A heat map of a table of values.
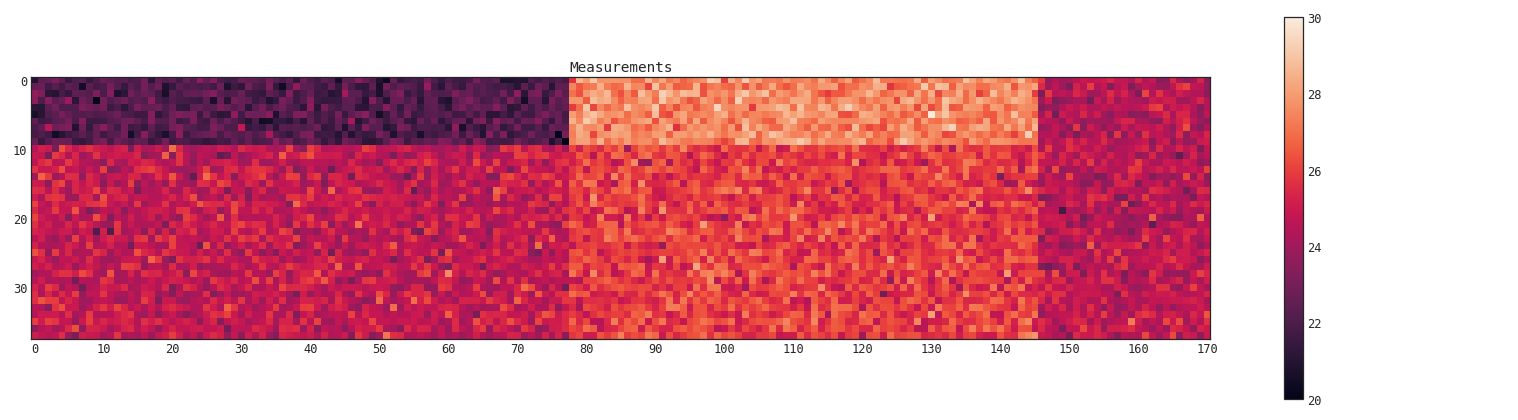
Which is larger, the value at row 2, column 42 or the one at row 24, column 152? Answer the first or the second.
the second
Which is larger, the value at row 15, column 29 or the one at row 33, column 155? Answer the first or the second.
the first
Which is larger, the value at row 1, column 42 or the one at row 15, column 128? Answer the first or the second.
the second
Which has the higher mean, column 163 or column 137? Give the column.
137
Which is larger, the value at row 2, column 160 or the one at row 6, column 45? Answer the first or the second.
the first
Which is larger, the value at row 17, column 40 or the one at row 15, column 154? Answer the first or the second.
the first
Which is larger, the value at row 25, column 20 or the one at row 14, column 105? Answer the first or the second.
the second
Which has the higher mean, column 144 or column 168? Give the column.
144
